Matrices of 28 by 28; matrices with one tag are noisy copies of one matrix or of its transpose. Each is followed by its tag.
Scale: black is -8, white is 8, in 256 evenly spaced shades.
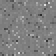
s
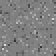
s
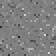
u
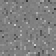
u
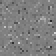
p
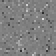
p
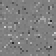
p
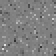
s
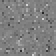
p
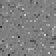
u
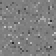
p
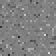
u
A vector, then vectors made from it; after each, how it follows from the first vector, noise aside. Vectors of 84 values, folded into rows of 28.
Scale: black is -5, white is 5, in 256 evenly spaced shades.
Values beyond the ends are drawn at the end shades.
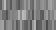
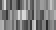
scaled up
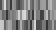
scaled up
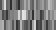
scaled up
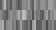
copied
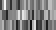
scaled up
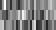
scaled up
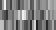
scaled up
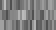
copied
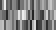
scaled up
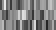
scaled up
